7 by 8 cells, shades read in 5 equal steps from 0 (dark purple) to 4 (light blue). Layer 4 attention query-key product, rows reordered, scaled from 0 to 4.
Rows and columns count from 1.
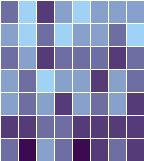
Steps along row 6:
same up same down same same same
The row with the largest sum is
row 2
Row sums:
23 25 15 21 18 10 11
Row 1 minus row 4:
-1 2 -3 0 1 2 0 1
